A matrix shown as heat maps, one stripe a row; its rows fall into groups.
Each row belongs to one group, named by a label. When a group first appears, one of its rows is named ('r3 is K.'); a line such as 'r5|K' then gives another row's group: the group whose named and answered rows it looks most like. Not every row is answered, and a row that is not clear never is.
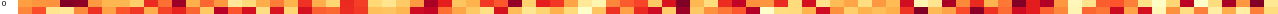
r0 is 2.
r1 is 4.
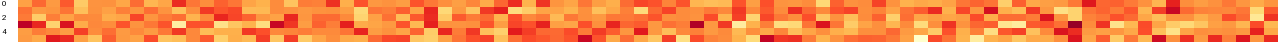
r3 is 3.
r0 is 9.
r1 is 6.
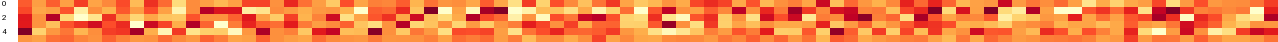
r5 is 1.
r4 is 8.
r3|3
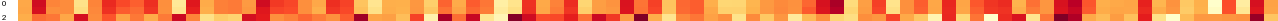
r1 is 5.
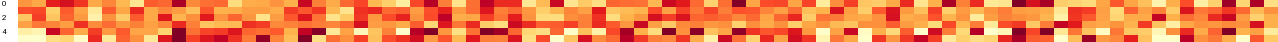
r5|9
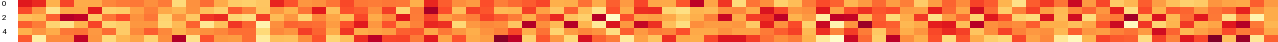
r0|3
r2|1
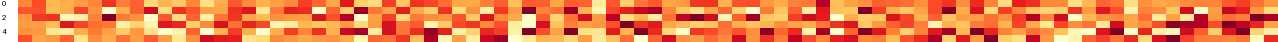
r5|6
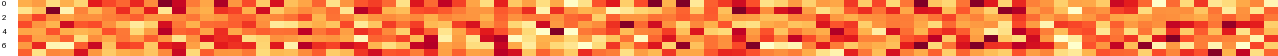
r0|4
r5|6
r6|4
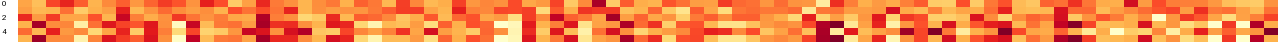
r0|1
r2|8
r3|5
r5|5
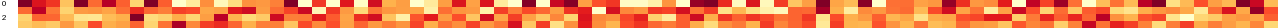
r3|9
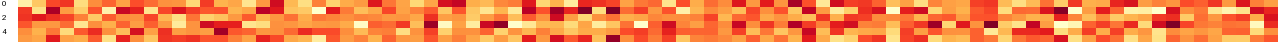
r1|8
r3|6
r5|8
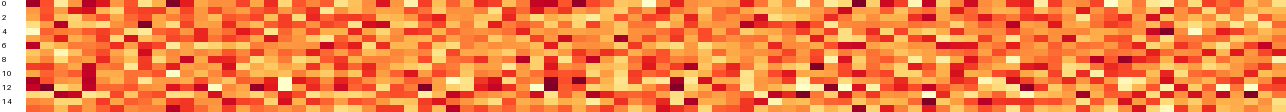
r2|4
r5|8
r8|9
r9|2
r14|4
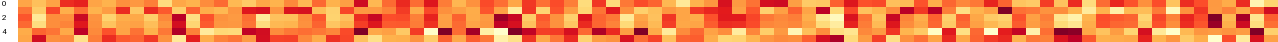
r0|1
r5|5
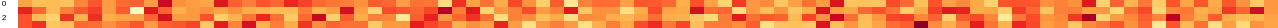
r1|3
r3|4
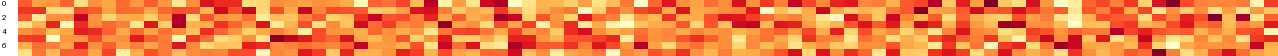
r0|6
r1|4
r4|9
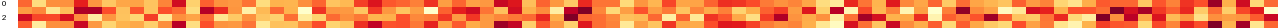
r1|9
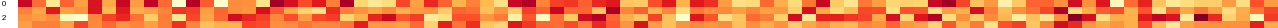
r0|3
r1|8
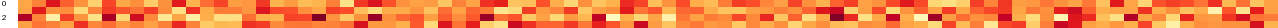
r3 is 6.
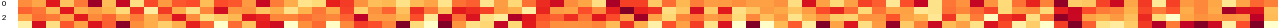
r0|8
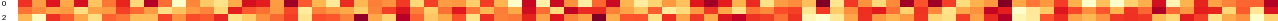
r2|1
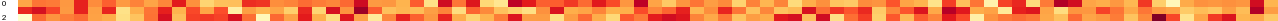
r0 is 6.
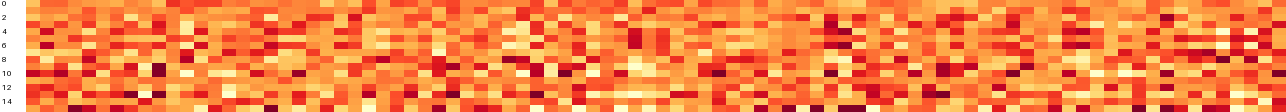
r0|8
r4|5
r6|5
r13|3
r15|1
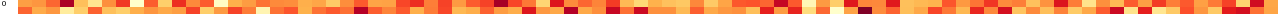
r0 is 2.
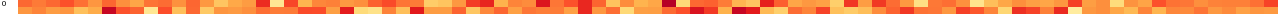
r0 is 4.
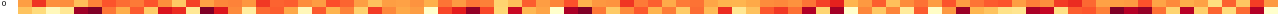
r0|5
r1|9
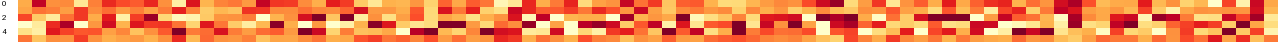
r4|2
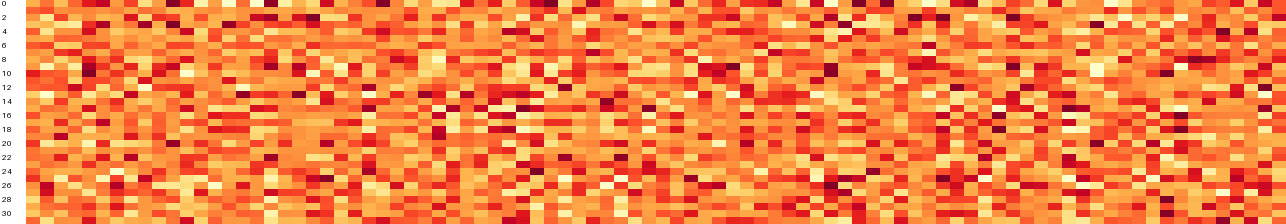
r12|2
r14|1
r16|6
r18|6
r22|8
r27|5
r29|1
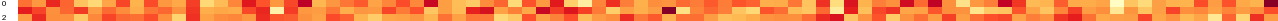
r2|5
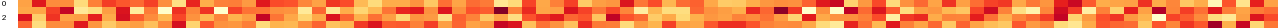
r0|5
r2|8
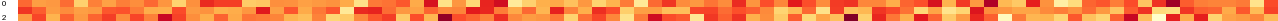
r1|8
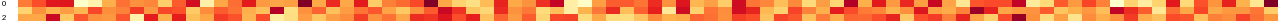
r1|4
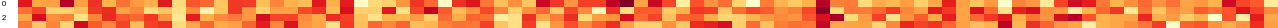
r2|5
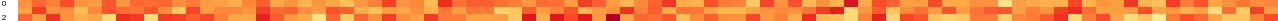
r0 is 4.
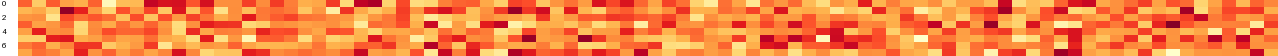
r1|2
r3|6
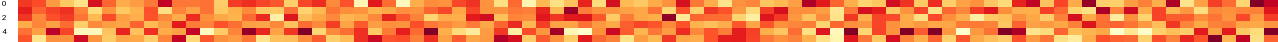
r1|2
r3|9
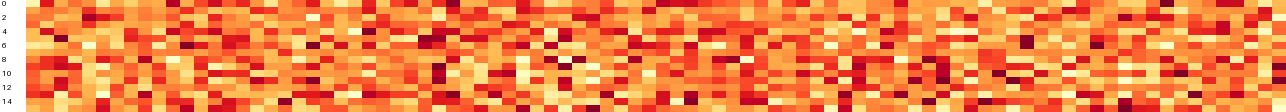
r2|9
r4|8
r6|9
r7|4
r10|6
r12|2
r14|4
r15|9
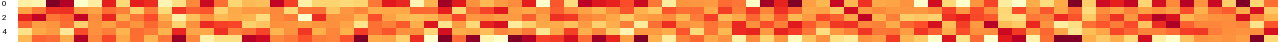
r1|2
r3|6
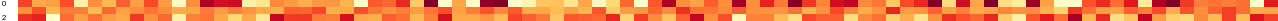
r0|6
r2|3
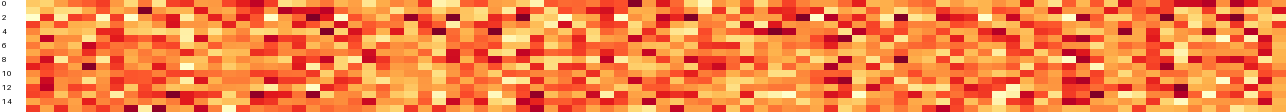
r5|5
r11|5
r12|9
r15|3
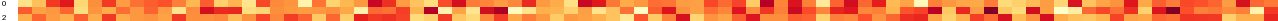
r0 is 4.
